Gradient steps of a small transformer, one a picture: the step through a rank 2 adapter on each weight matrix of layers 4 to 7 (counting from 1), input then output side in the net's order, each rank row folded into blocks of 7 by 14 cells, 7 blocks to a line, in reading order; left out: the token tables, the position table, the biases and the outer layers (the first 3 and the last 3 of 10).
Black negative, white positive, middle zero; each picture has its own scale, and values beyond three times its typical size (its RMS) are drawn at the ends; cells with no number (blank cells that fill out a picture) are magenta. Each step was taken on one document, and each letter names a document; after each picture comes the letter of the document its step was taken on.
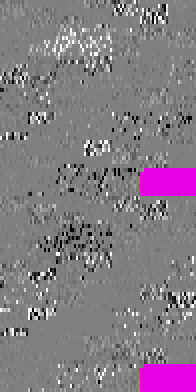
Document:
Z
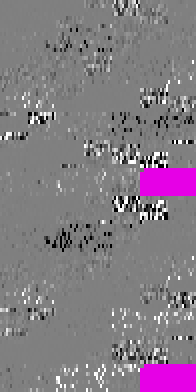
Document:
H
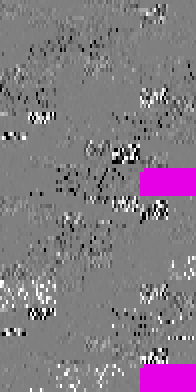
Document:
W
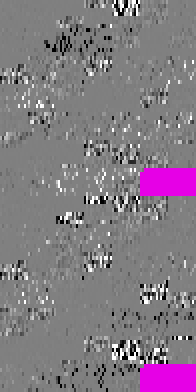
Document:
H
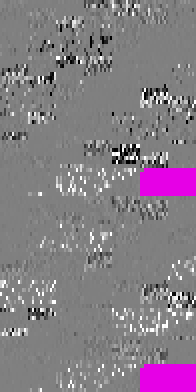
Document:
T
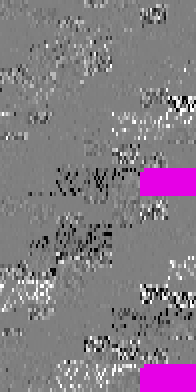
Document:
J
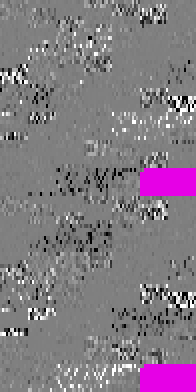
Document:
J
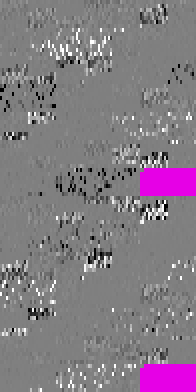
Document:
T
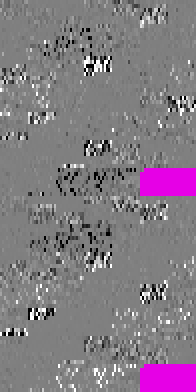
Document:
Z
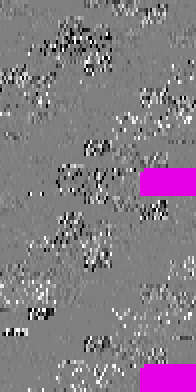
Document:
Z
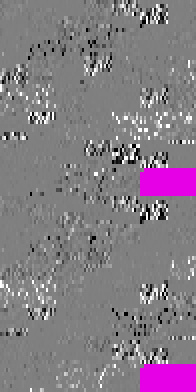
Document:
W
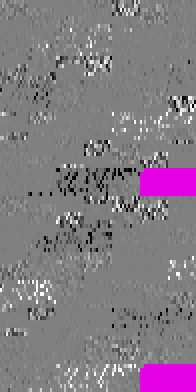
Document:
J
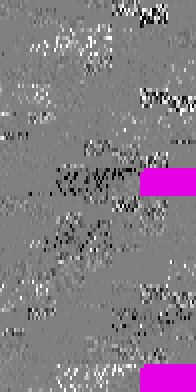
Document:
J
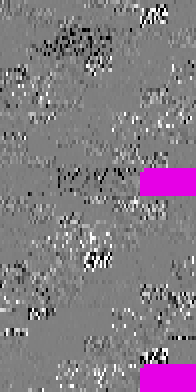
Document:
Z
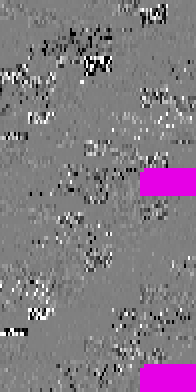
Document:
J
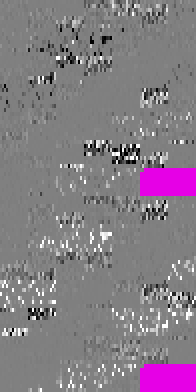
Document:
T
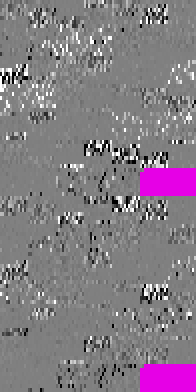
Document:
T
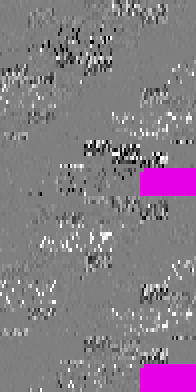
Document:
T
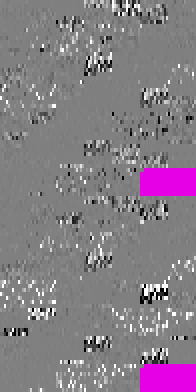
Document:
T
